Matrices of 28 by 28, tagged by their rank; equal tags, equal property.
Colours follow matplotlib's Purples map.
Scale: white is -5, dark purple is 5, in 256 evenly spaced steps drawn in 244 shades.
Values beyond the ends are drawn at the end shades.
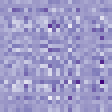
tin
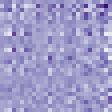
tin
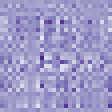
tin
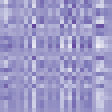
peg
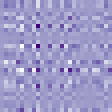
peg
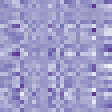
tin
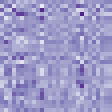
tin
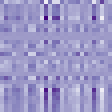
peg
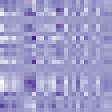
peg
